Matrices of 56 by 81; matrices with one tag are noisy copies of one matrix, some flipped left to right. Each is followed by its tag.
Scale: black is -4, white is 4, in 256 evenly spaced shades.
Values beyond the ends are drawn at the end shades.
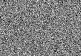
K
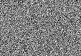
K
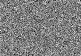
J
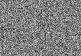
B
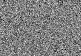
K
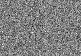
B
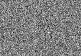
B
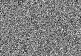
K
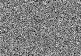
J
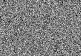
K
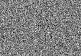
B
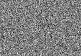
B
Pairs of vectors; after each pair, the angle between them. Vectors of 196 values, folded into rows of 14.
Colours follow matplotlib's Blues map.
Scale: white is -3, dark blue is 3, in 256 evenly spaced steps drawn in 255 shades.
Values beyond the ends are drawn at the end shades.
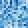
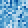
nearly parallel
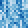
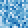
partly aligned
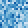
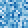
partly aligned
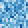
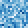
partly opposed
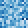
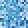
nearly opposite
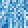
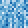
nearly parallel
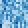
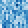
nearly opposite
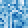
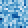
partly aligned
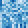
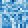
nearly parallel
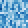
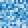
partly aligned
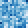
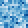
nearly opposite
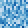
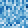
nearly opposite
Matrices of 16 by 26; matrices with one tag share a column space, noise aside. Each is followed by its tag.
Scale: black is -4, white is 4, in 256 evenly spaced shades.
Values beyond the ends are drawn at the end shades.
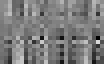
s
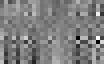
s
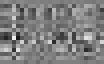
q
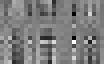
s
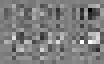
q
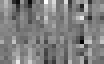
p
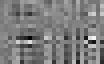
s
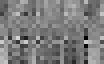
s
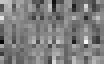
p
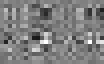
q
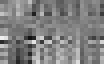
s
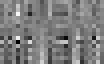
s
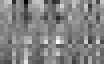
p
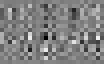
q
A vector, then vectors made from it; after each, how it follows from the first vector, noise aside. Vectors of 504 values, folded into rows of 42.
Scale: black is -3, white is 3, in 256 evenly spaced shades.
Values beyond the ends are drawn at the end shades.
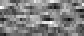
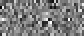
sign-scrambled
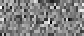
sign-scrambled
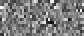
sign-scrambled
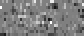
partly zeroed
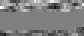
partly zeroed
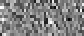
sign-scrambled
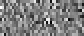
sign-scrambled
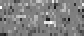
partly zeroed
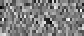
sign-scrambled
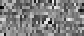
sign-scrambled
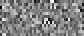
sign-scrambled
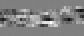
partly zeroed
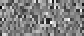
sign-scrambled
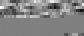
partly zeroed
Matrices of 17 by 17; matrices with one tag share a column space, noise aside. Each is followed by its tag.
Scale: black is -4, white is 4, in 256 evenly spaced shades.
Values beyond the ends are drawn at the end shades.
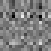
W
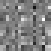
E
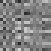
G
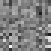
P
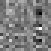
P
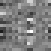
G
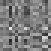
P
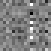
G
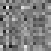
E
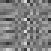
G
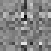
W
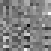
P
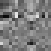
W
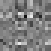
W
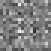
G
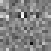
W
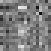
E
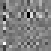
W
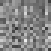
P
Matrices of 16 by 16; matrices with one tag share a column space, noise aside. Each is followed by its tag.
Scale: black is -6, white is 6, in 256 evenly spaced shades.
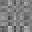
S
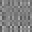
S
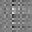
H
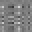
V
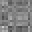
S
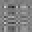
V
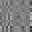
S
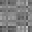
S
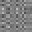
H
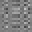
H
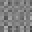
S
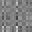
S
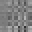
S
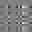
V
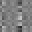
S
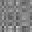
S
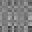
S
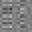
H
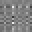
V
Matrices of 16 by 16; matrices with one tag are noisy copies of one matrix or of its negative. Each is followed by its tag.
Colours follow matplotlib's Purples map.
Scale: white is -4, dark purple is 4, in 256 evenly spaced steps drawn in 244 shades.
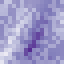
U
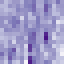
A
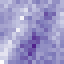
U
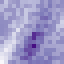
U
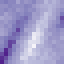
U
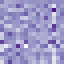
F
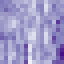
A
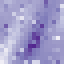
U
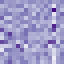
F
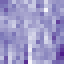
A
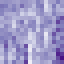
A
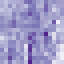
A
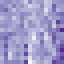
A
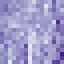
A
